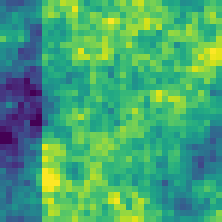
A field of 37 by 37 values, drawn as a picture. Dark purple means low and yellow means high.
Ninth with the lowest average: middle left. Seam: vertical, 20% of the way across, the right part higher. Stripes: none. Average level on the scale: 60%.
